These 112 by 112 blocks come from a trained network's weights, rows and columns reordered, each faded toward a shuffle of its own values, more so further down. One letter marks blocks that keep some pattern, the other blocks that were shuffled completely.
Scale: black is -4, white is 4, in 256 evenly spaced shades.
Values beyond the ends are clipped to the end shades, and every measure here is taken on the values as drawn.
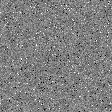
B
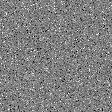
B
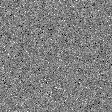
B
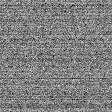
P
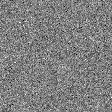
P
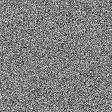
B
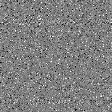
P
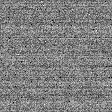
P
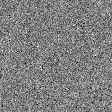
B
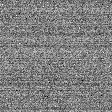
P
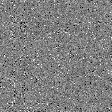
P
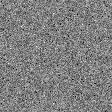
B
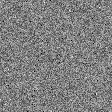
B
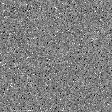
P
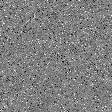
B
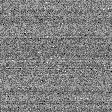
P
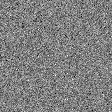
B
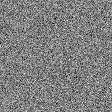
B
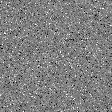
B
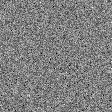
B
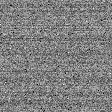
P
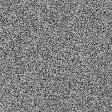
B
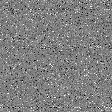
P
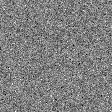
B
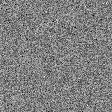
B
